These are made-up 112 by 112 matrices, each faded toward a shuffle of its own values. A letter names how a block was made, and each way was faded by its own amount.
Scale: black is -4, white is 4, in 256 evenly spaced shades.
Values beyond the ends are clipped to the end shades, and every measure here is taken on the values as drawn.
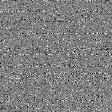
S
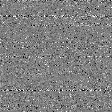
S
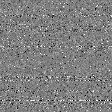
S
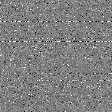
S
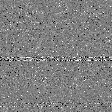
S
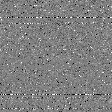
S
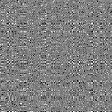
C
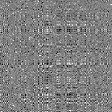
C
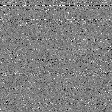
S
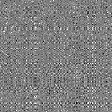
C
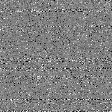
S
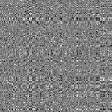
C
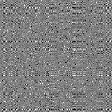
C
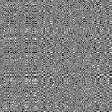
C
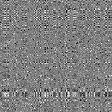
C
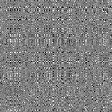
C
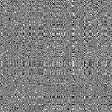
C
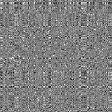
C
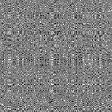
C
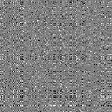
C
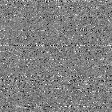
S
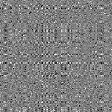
C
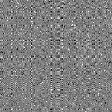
C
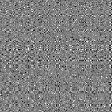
C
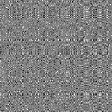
C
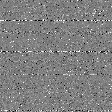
S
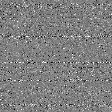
S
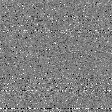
S
